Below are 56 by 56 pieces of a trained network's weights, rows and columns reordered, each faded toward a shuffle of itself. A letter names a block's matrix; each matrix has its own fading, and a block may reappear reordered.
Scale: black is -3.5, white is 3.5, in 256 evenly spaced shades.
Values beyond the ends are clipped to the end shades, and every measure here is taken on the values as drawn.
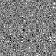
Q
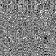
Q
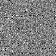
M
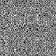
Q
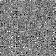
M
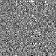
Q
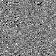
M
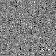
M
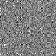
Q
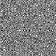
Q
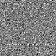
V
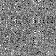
M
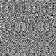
Q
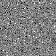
M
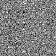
M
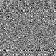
V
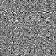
V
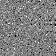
M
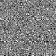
V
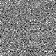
V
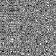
Q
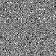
Q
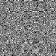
V
